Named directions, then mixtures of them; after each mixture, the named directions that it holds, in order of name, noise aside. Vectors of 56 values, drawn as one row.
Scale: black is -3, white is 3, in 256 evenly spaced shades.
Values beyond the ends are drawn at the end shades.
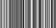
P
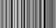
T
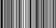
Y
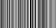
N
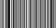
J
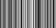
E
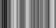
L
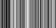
J, L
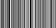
J, N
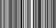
E, P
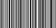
J, N, P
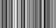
L, T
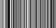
J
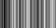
L, T, Y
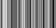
L, Y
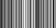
E, Y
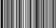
Y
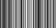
E, L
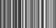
T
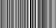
N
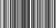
J, N, Y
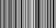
E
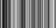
L, Y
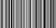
J, T, Y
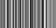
N, T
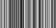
P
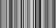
E, P, T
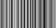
N, T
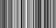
E, L, T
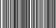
N, Y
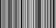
E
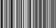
P, T, Y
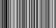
E, L, N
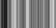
L
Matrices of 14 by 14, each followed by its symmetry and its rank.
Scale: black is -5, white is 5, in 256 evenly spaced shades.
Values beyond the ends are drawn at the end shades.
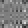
neither, rank two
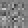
neither, rank two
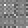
symmetric, rank two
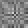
symmetric, rank two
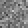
neither, full rank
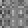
neither, rank two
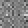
neither, rank three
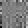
neither, rank two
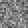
neither, full rank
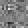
neither, rank three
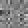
neither, rank three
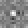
symmetric, rank two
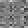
neither, rank three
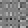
neither, rank two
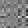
neither, rank two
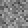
neither, full rank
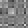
symmetric, rank two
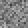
neither, full rank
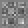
symmetric, rank two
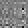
neither, rank three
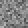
neither, full rank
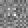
symmetric, rank two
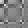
symmetric, rank two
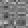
neither, rank three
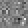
neither, rank three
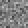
neither, full rank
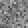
neither, full rank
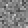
neither, full rank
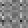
neither, rank two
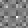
symmetric, rank two
